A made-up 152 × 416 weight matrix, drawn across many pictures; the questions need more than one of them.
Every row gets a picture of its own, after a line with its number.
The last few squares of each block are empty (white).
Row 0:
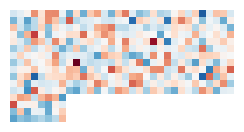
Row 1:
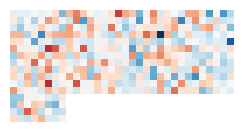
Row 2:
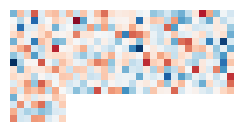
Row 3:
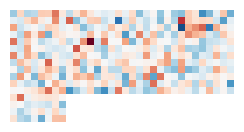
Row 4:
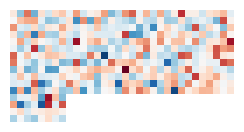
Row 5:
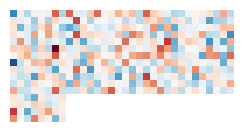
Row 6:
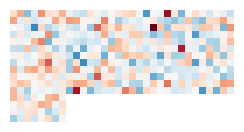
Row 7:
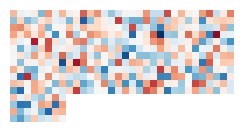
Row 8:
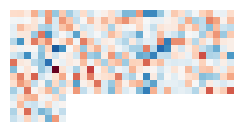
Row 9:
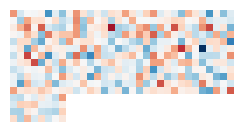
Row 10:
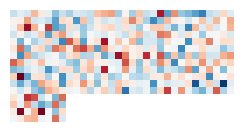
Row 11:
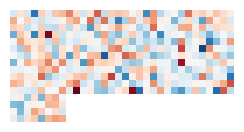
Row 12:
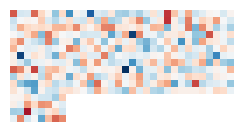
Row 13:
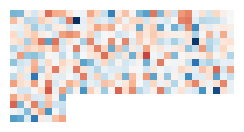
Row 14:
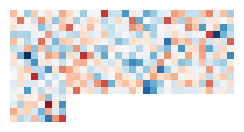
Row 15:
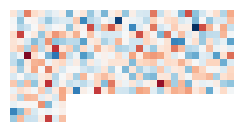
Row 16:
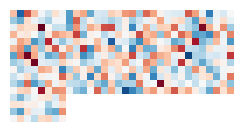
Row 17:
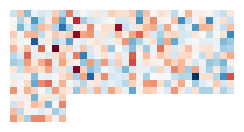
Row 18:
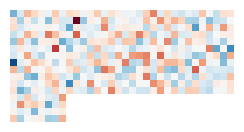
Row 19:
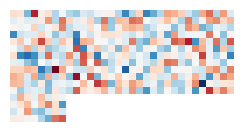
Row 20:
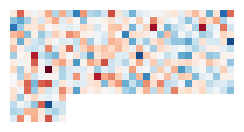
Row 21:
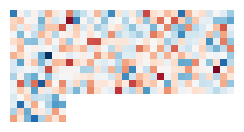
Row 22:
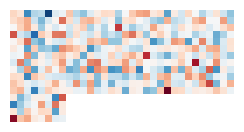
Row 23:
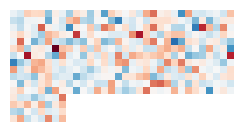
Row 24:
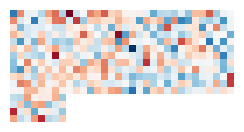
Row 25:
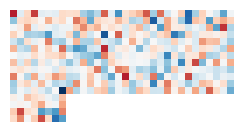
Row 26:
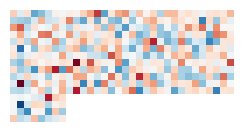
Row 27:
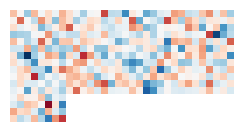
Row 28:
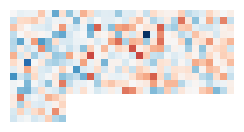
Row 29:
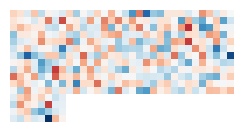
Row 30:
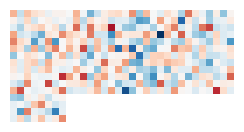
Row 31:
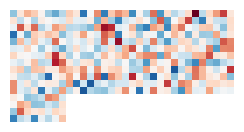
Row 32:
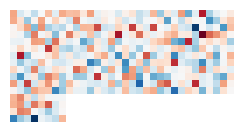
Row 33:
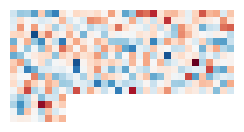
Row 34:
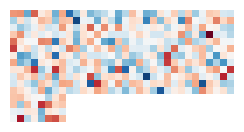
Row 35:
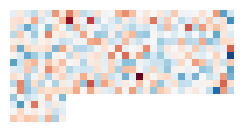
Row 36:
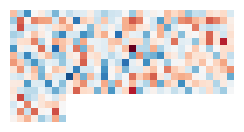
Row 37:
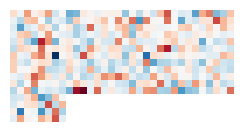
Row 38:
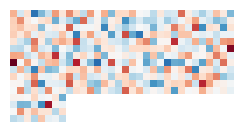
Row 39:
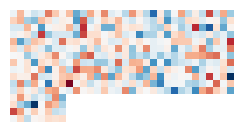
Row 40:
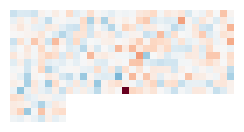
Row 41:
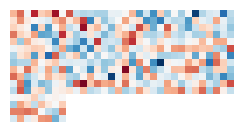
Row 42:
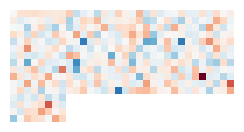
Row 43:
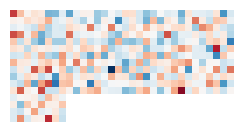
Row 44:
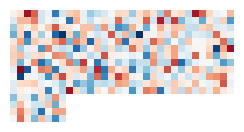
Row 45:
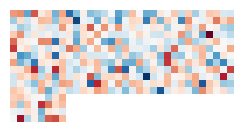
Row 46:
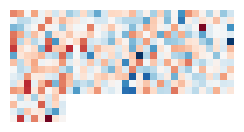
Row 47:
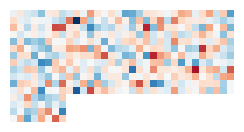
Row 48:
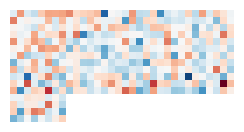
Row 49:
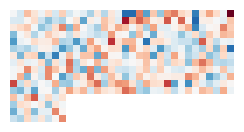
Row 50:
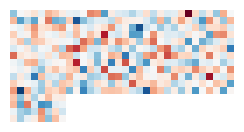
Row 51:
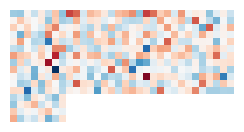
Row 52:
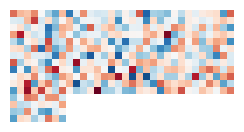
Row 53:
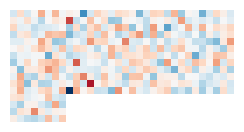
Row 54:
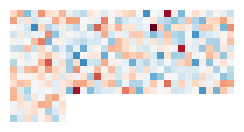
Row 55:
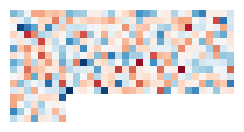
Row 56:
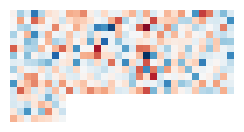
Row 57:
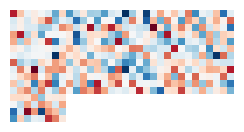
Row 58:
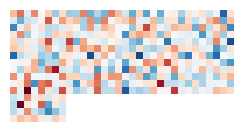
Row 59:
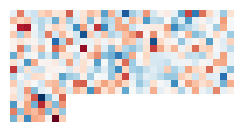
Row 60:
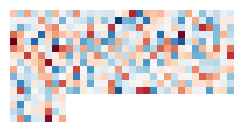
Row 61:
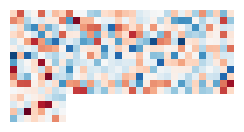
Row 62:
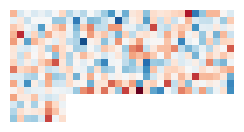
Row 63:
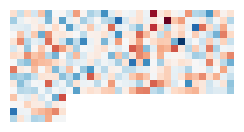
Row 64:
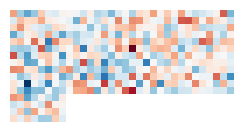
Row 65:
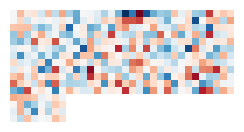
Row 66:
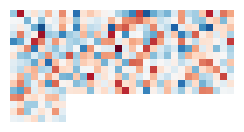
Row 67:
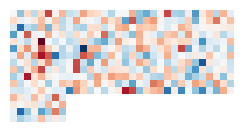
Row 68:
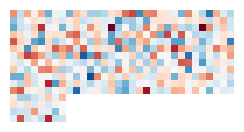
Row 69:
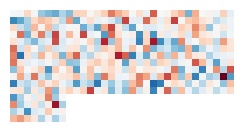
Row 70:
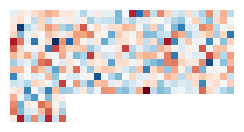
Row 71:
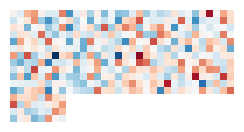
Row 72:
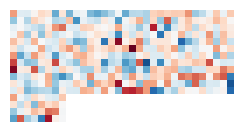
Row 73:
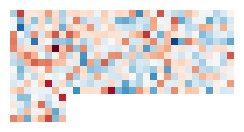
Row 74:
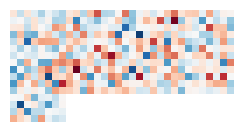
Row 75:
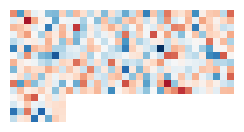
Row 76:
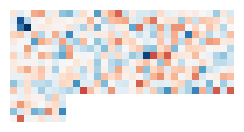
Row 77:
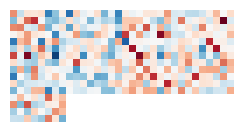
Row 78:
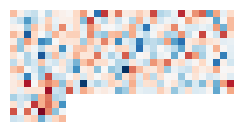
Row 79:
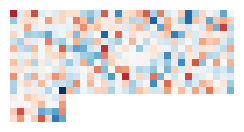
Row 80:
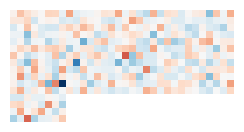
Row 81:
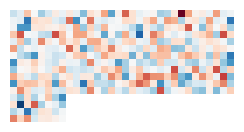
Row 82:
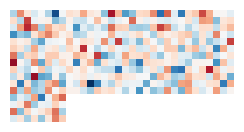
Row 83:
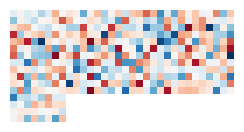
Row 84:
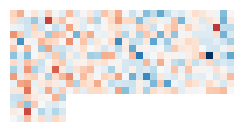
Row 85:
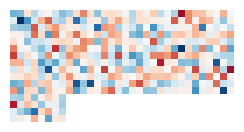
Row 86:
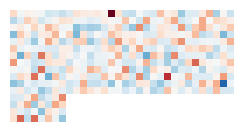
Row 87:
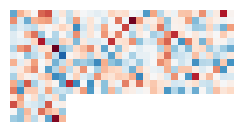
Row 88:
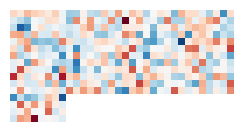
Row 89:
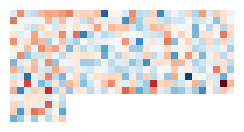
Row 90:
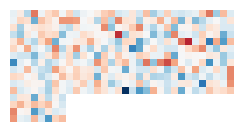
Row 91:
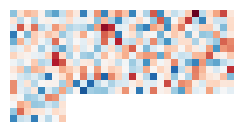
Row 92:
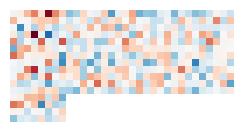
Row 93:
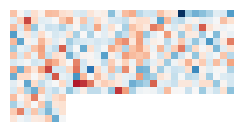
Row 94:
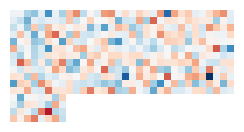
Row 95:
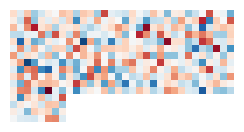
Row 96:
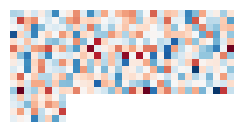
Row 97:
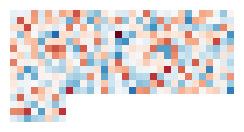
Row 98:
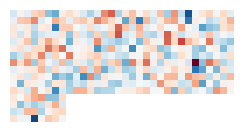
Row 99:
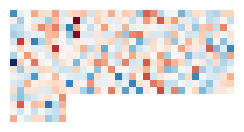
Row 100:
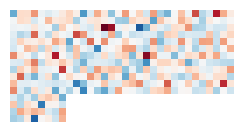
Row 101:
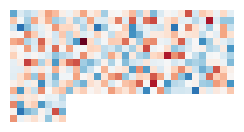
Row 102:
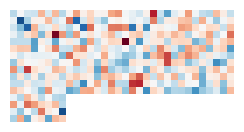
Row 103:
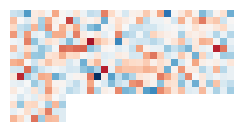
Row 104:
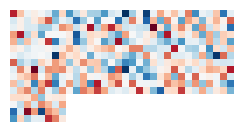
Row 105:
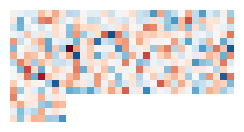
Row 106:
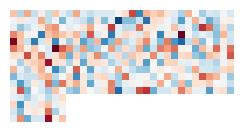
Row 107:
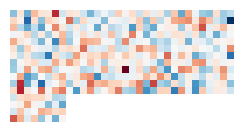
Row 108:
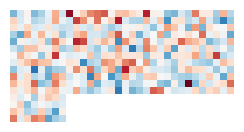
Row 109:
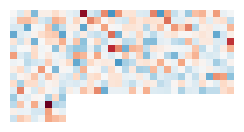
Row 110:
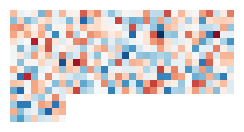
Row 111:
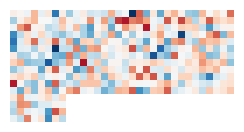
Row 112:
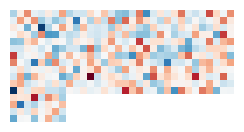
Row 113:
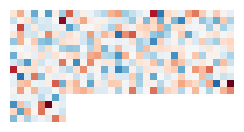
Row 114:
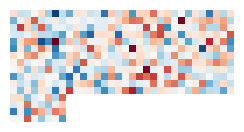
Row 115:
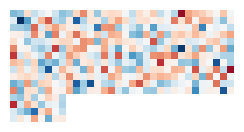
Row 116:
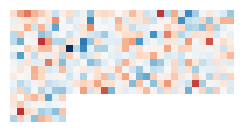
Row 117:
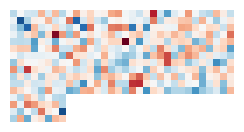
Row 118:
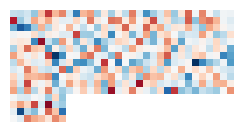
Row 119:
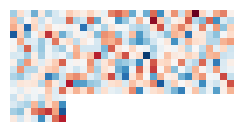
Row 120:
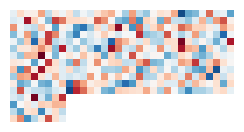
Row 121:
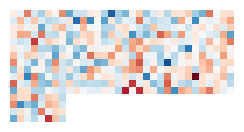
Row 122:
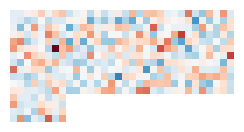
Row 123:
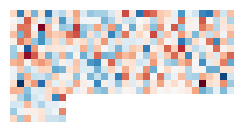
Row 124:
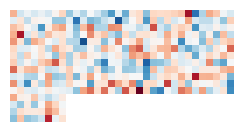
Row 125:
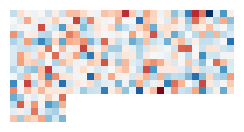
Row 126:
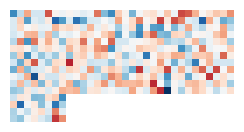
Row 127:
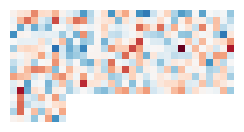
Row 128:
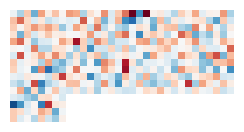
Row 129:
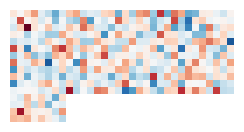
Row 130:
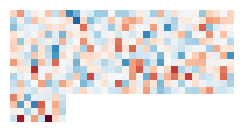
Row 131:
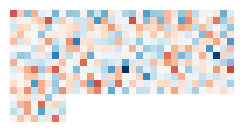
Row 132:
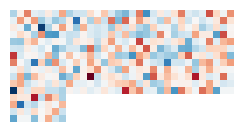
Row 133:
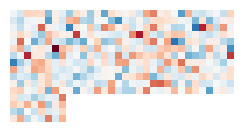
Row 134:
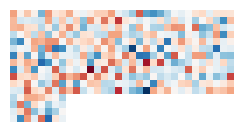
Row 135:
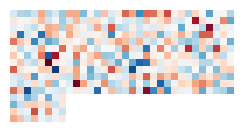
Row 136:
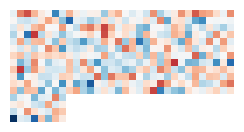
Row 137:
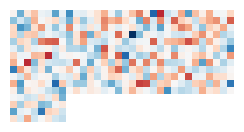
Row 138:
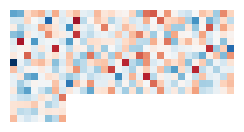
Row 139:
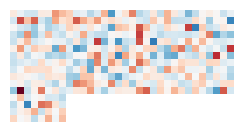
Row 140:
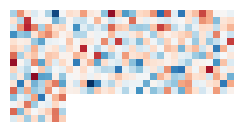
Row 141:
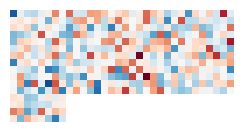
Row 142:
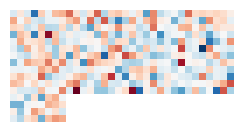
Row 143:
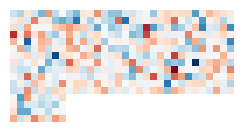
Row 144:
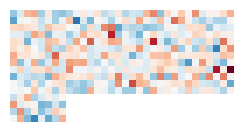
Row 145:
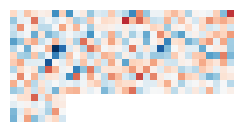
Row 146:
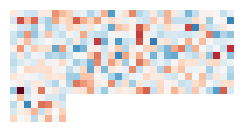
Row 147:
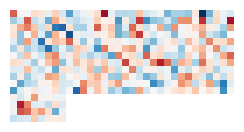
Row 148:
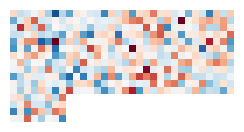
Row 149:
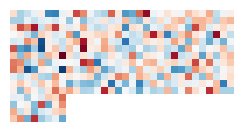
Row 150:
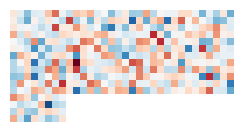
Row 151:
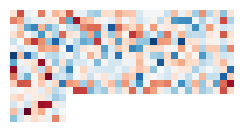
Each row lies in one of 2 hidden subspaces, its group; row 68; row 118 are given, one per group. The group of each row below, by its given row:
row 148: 68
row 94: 118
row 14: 68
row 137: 118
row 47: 118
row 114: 68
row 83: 118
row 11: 118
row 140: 118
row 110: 118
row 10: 118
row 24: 68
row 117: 118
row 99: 68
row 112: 68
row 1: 68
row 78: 118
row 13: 118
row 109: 118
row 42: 118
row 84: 68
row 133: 68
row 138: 68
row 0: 118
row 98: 118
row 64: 68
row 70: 68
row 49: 68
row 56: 118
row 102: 118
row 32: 118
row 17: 68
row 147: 118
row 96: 118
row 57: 68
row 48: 118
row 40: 68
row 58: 68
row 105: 118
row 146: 118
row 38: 68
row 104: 68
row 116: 118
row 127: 118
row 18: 68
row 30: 68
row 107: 118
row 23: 68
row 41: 118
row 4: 68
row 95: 118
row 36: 68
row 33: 118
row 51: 68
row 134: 68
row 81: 118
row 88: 118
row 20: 68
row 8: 68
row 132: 68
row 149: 118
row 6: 118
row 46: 68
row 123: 68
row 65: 68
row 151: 118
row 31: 118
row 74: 118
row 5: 68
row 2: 68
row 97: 118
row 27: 68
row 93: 118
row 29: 68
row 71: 68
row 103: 118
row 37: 118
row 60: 68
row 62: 68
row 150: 118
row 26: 118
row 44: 118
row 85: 118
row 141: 68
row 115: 118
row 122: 68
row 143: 118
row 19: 68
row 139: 118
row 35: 118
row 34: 68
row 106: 68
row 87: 118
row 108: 68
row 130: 68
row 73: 68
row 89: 118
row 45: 68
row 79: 118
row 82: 118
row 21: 118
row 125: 68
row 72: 68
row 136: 118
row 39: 68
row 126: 118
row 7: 118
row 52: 68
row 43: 68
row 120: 118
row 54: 118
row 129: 118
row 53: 118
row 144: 118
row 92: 118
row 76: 118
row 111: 68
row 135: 68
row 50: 118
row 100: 118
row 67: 118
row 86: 118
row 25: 118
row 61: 118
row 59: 118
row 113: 118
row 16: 68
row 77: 68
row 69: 118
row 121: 68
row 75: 68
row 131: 68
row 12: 68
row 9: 68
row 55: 118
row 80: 118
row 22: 118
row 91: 118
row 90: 68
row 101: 118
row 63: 68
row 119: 118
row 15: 68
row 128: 68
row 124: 68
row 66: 68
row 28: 68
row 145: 68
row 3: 118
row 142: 118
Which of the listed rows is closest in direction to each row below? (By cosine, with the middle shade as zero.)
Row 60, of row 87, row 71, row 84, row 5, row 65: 5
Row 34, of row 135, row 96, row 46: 46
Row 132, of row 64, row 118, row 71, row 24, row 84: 71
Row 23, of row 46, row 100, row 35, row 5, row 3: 5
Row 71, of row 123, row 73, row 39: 39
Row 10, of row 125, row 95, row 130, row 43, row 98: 95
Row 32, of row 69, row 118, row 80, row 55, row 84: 80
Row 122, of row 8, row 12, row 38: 12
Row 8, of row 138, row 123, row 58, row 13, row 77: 58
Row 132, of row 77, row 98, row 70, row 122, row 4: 4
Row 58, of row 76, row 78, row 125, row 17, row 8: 8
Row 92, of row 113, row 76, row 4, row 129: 76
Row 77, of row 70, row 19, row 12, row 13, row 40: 40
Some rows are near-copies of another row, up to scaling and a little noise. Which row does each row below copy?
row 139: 146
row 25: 79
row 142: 11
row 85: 115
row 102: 117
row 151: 61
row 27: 14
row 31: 91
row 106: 60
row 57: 104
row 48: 89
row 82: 140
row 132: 112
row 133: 23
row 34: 45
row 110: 7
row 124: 62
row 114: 148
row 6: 54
